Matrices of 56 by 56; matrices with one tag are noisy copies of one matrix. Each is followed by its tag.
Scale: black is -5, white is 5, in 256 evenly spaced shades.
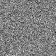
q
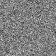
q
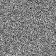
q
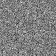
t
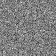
t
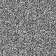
t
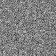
t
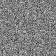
t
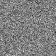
q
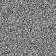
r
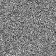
q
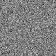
r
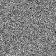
q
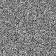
t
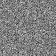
t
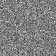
t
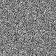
t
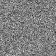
q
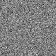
r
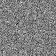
t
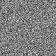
r
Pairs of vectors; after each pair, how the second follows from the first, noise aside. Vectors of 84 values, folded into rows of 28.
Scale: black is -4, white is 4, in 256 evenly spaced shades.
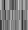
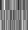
negated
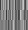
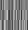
reversed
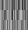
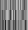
reversed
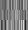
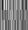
reversed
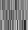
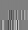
partly zeroed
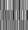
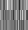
copied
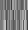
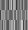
wrapped around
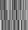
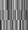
negated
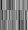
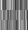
negated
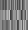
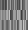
copied
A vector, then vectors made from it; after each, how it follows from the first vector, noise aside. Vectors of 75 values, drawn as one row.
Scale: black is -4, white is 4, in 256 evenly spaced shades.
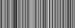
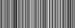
copied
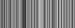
wrapped around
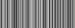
copied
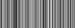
copied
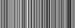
wrapped around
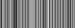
copied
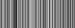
copied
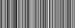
copied
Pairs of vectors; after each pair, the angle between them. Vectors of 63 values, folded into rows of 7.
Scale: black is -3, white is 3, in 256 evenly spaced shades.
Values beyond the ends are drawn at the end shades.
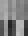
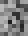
orthogonal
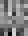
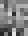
nearly parallel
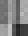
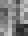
nearly parallel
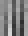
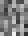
partly opposed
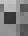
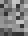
orthogonal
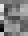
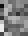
nearly opposite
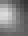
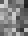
partly aligned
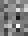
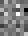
partly opposed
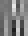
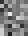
orthogonal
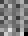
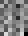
nearly parallel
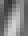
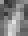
nearly parallel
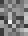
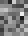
partly aligned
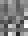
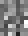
nearly parallel
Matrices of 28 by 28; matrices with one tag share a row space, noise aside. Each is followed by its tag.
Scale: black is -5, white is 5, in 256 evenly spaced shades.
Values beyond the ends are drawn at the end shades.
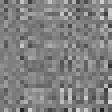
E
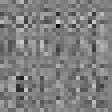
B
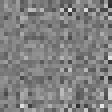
E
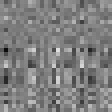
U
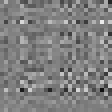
E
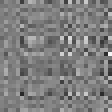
E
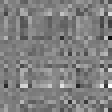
E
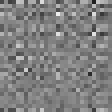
B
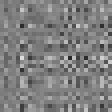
E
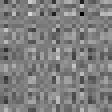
U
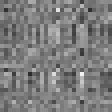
U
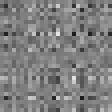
U
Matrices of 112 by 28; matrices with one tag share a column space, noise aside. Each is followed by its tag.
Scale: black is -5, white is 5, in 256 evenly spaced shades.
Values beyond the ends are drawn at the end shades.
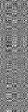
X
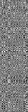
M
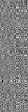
M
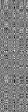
M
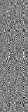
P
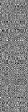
P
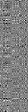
X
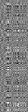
P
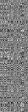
P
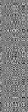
P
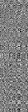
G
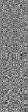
G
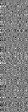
P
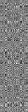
P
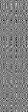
X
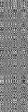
M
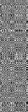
P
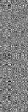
G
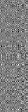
G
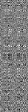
G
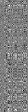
G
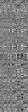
G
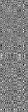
G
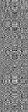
M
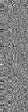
G
